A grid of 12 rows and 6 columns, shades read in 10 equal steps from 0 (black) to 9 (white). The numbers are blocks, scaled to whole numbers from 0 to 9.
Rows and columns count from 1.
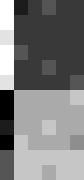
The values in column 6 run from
2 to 7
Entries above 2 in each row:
2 1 1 2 2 2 5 5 5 5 6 6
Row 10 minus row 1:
-9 6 4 3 4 3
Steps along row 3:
down same same same same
